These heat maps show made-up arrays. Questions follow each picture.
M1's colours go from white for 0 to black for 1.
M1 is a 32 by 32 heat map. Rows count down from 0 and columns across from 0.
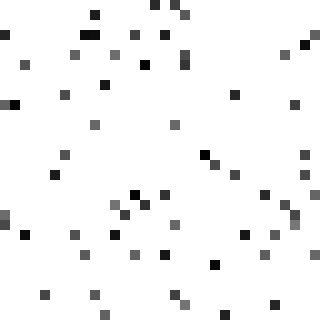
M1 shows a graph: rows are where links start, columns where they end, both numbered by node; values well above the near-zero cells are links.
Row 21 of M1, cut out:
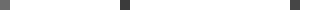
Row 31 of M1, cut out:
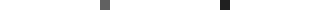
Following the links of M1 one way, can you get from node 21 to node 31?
no
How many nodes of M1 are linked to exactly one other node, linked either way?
1
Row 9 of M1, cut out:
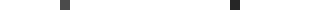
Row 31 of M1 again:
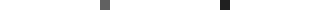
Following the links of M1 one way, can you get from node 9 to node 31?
no
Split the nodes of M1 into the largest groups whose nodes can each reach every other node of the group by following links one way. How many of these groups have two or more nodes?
0
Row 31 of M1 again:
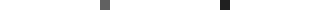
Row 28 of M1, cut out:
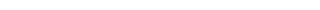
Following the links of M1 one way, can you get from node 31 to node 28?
yes
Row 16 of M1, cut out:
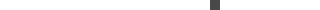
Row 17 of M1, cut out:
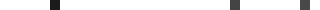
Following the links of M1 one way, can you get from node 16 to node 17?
yes
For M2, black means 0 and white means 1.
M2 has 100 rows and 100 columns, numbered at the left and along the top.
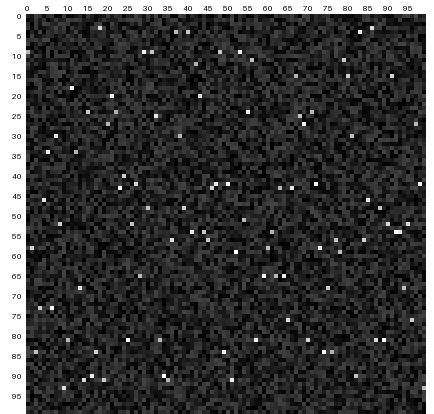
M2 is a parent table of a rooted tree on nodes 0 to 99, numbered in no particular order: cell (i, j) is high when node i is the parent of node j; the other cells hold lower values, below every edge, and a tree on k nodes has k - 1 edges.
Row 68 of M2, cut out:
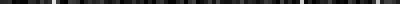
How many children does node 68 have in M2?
3
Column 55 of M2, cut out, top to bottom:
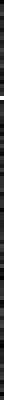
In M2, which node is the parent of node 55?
24
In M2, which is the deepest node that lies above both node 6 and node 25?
73
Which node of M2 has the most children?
81
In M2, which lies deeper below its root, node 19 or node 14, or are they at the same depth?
the same depth
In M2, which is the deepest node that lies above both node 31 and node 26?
52
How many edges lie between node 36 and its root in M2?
6
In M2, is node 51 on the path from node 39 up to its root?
yes
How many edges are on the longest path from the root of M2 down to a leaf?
33
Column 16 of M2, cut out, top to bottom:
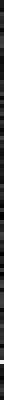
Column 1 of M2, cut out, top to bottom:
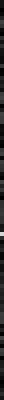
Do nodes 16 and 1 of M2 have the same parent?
no
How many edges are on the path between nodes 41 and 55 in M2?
6
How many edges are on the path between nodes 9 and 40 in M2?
7
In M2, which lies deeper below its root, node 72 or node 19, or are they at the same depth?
node 19
